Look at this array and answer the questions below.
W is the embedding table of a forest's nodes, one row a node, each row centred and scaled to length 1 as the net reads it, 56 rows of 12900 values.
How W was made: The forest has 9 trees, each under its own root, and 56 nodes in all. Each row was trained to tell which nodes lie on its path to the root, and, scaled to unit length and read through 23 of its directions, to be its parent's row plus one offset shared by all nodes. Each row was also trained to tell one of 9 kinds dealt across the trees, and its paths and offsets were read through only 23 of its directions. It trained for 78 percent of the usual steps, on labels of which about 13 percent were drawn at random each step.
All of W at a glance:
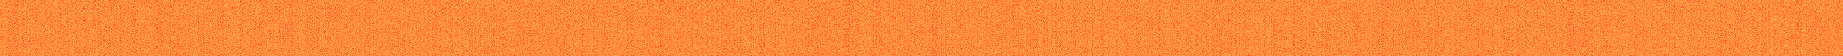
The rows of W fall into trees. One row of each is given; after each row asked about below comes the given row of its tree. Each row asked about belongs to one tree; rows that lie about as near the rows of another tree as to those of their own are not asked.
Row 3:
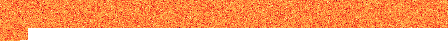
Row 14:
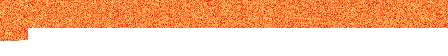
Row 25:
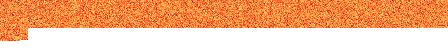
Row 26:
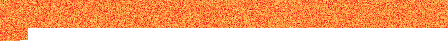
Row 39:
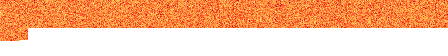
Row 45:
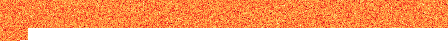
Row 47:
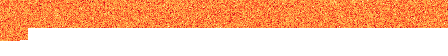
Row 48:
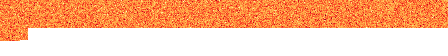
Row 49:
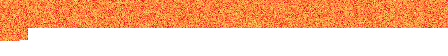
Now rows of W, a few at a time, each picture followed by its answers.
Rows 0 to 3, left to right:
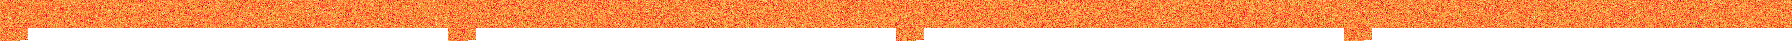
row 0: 45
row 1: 45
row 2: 47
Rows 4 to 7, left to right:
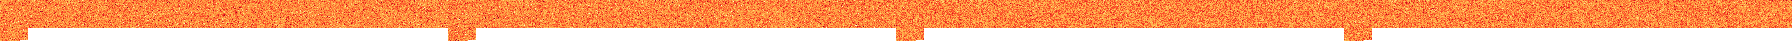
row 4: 45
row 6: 14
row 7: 3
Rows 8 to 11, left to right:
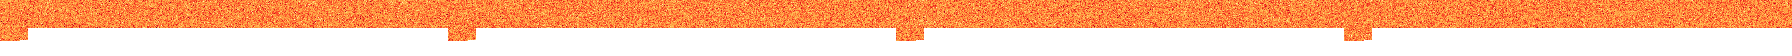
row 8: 49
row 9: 49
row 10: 47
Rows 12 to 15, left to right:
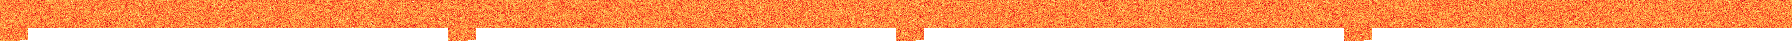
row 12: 3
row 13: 48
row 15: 26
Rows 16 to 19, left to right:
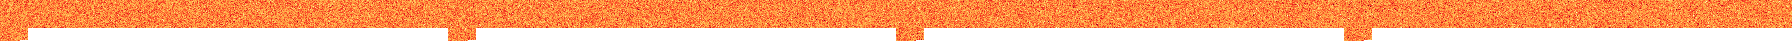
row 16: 25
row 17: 48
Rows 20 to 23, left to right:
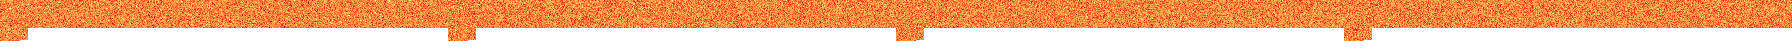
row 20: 49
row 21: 48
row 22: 45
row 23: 3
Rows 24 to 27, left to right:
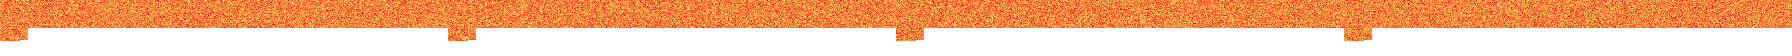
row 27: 39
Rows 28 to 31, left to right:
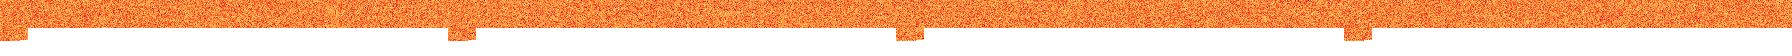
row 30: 39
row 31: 26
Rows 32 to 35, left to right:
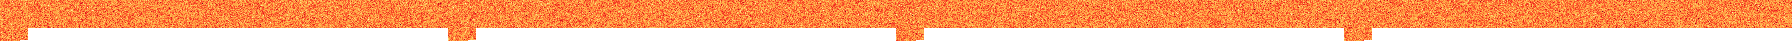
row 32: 47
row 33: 14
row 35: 45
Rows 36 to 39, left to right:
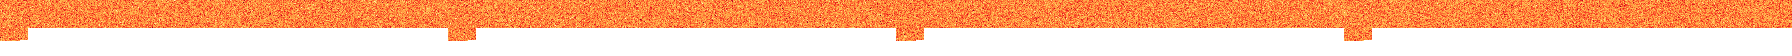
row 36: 3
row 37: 48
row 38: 26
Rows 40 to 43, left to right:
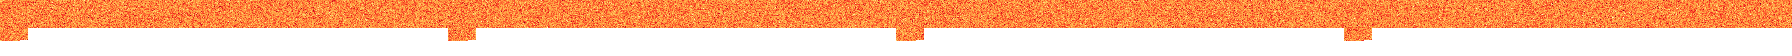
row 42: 14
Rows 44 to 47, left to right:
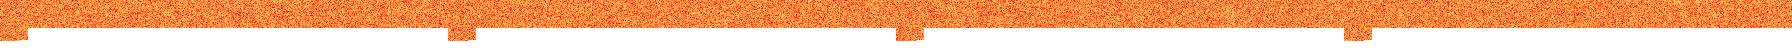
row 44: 39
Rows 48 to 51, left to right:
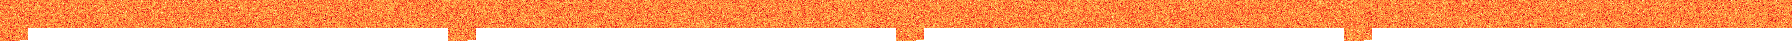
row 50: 39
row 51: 49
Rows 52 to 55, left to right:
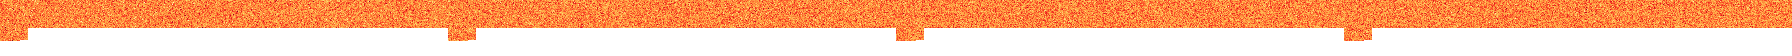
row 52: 45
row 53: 39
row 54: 25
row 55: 45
